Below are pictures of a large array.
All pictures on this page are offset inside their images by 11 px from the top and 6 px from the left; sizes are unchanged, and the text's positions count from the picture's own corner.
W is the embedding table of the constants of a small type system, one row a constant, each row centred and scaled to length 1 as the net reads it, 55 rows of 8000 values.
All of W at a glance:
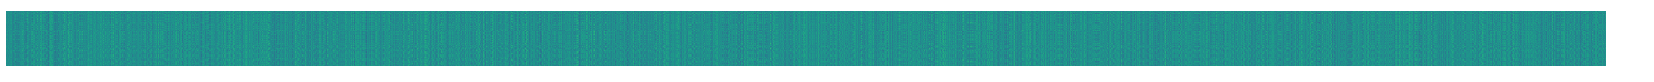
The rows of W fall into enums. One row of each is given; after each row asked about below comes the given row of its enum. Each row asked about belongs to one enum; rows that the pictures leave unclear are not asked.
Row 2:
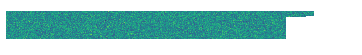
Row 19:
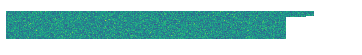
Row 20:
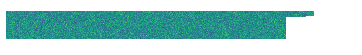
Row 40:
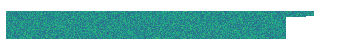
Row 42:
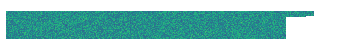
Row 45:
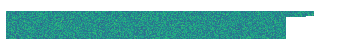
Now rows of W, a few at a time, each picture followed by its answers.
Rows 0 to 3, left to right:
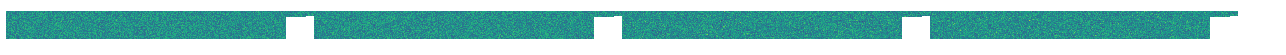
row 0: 45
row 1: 42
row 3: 19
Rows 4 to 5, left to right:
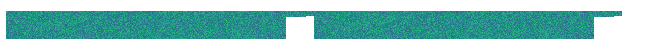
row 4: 42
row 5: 42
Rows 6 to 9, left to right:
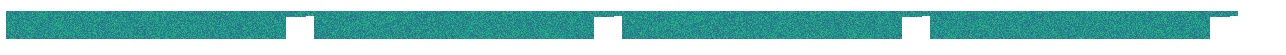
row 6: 45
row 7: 42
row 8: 42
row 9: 40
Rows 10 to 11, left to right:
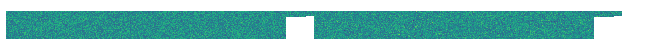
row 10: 42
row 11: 2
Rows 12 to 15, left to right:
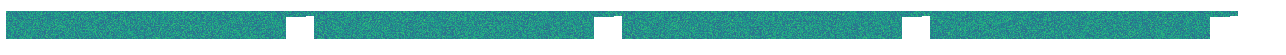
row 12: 40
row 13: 45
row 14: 45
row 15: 42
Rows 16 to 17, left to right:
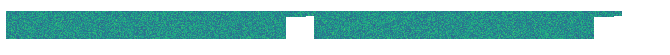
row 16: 45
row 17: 42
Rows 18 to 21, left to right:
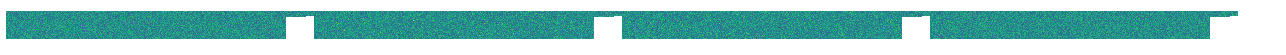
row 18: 40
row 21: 45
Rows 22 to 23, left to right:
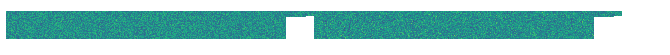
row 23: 20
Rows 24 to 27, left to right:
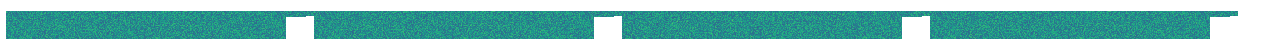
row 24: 40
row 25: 40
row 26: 45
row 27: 40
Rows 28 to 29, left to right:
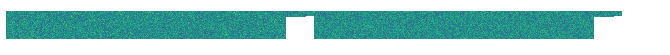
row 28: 20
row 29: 40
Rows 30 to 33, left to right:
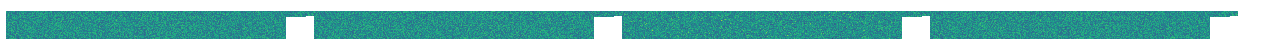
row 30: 45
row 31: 40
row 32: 19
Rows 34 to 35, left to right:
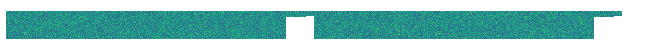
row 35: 2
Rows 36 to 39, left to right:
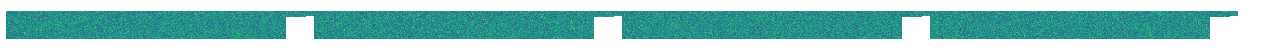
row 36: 42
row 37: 19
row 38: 45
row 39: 20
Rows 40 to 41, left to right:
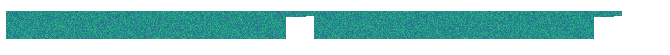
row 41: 40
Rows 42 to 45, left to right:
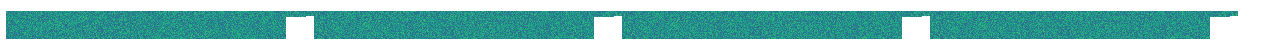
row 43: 45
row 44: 45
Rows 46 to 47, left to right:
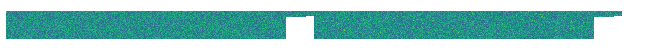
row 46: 40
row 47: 19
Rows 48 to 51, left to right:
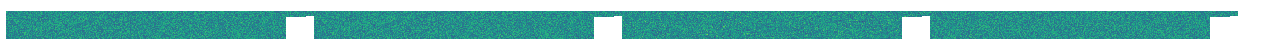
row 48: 42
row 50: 2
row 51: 40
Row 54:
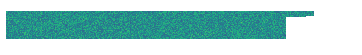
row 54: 42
